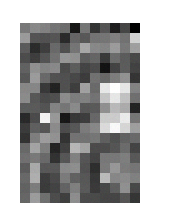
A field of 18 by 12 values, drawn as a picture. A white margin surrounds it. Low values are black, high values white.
Rings: centred on the bottom right. Odd patch: higher, in the middle right. Ninth with the highest average: middle right. Mirror symmetry: none. Average level on the scale: 40%.
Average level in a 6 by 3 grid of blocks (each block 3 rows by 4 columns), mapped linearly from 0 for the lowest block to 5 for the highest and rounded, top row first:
111 | 110 | 125 | 204 | 111 | 101
